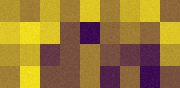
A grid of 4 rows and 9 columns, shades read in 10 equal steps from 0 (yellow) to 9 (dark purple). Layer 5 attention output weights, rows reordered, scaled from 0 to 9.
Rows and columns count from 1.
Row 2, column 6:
5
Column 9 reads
5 1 3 6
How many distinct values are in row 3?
6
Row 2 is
1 0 1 6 9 5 4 5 1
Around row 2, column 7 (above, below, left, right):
2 7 5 5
